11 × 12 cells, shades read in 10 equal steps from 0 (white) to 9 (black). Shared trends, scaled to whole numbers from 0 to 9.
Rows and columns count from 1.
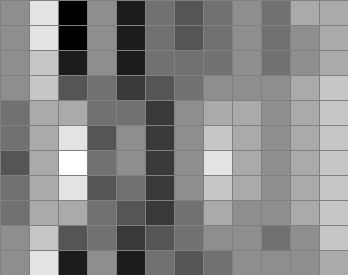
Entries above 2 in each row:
11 11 11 10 11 9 9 9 11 10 11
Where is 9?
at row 1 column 3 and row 2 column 3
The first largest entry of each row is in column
3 3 3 5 6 6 6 6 6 5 3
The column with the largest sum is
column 5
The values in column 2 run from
1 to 3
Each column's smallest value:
4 1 0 4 4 5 4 1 3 4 3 2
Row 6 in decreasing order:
7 6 5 4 4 4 3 3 3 2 2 1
